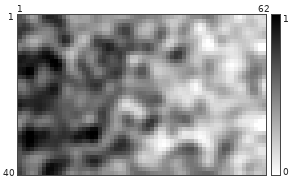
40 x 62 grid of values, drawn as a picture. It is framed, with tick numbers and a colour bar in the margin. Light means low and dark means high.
No regular stripes run through it. The texture is blotchy. The ninth with the highest average is the bottom left. There are no lone odd cells. The field climbs toward the left.
